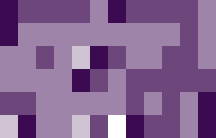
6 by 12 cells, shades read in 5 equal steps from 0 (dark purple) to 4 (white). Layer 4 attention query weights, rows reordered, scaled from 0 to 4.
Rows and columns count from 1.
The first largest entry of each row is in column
6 2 5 1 3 7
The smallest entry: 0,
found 9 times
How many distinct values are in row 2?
3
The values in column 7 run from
0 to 4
